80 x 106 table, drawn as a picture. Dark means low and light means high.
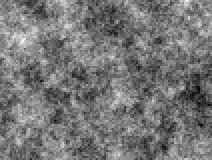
Mirror symmetry: none. Histogram: bell-shaped. Ninth with the highest average: top left. Ninth with the lowest average: middle right. Stripes: none. Grain: blotchy.
